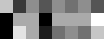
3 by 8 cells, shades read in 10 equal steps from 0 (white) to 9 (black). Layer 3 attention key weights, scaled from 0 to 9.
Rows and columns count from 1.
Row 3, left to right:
9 1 3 8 5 4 5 2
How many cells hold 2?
2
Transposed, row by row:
2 9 9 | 7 3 1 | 4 3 3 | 6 9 8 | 4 3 5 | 5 3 4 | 4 3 5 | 6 0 2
